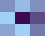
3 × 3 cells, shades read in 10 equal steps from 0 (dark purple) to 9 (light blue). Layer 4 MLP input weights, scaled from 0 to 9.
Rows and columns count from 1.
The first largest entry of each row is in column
2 1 2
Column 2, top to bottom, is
8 0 9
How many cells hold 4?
0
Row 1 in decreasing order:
8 6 6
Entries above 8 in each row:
0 1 1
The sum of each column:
22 17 14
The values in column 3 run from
3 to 6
